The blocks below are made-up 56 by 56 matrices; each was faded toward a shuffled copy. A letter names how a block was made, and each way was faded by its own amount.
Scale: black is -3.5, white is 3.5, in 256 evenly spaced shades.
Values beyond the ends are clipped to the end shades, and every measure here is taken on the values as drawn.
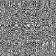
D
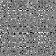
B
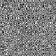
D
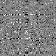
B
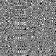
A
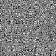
A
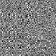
D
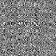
D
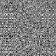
D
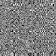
D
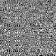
D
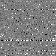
B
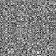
D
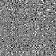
A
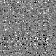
A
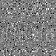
A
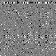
B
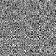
D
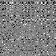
B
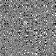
A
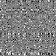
B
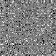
A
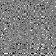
B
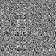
D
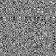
D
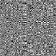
D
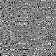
B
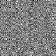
D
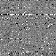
B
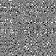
A
